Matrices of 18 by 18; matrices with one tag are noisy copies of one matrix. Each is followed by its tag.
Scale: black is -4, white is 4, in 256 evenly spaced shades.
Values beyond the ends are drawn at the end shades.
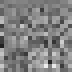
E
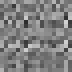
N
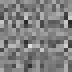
N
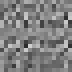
N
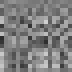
E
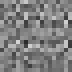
N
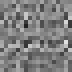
N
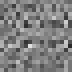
N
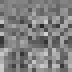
E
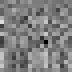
E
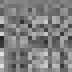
E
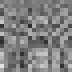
E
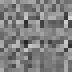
N
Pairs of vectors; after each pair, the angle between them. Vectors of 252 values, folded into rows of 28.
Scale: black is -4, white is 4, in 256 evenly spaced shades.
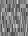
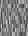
partly opposed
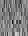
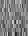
nearly opposite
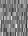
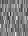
orthogonal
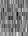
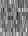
nearly parallel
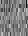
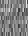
nearly opposite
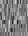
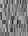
nearly parallel
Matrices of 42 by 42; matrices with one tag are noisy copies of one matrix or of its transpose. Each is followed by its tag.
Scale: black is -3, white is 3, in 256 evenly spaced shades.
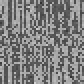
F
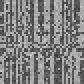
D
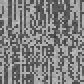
F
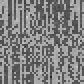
F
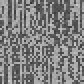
F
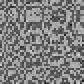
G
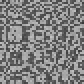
G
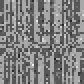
D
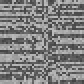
D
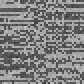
F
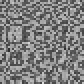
G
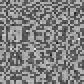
G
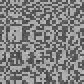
G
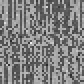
F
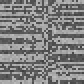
D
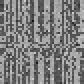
D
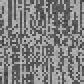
F
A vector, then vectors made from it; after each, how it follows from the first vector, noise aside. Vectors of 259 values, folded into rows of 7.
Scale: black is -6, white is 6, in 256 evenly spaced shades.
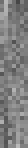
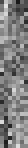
scaled up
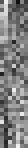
scaled up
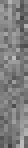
reversed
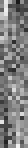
scaled up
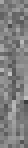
wrapped around
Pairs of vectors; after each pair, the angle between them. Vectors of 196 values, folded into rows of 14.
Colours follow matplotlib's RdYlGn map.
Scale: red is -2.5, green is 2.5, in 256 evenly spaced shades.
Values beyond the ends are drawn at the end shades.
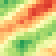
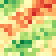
nearly parallel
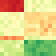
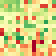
partly opposed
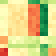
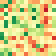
partly opposed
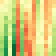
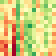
nearly opposite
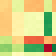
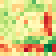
nearly opposite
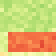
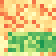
nearly opposite
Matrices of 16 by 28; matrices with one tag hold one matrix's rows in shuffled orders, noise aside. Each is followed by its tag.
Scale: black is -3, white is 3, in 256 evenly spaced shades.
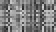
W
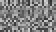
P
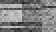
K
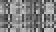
W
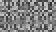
P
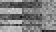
K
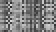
W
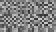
P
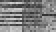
K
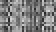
W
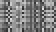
W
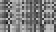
W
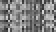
W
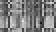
W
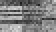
K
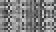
W
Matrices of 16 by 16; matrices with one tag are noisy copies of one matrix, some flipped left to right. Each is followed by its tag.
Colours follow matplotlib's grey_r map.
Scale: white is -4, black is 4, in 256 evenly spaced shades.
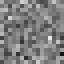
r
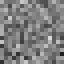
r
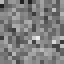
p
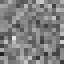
r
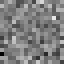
r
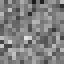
p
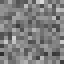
r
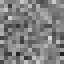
r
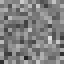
r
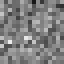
p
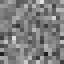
r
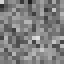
p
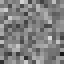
r
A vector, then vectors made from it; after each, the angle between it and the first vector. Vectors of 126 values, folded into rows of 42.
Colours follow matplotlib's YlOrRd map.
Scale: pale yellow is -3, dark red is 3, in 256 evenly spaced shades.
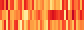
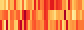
nearly opposite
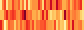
partly opposed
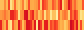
partly opposed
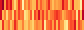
partly aligned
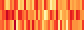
orthogonal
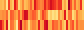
nearly opposite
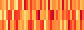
partly aligned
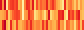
orthogonal
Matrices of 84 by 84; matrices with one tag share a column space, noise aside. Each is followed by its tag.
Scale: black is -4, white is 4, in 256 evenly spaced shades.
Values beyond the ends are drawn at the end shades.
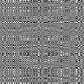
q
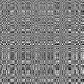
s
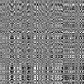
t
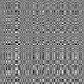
s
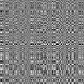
s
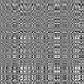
t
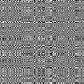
q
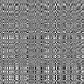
t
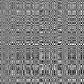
s
